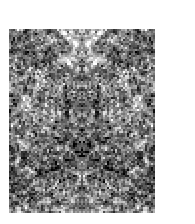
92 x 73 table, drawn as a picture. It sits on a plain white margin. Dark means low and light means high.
Ninth with the highest average: top middle. Slope: none. Mirror symmetry: left to right. Odd rows or columns: none.
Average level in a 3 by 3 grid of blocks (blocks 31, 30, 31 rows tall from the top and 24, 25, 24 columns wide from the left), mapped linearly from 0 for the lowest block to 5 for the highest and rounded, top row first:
2 5 2 / 3 0 3 / 0 1 0
